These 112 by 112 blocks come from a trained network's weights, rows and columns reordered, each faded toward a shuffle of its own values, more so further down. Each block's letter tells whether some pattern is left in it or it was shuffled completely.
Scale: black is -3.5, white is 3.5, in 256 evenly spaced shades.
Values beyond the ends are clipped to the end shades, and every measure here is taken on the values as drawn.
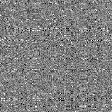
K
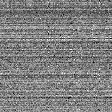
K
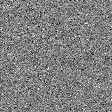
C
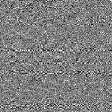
K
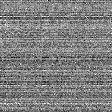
K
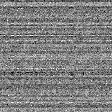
K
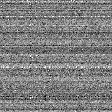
K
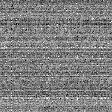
K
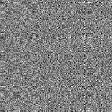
K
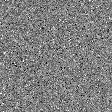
C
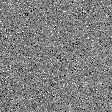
C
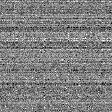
K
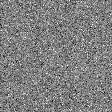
C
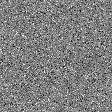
C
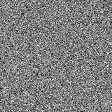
C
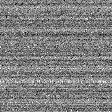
K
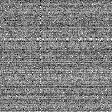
K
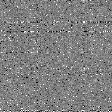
K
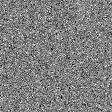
C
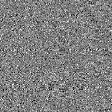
K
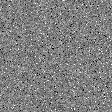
C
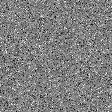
C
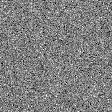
C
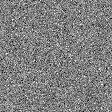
C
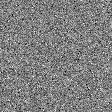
C
